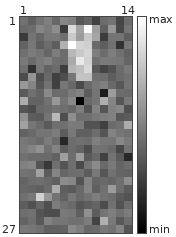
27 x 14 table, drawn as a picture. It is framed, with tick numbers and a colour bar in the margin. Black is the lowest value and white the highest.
Stripes: none. Odd patch: higher, in the top middle. Histogram: skewed, a long tail of high values. Mirror symmetry: none. Ninth with the highest average: top middle. Roughest part: top middle.
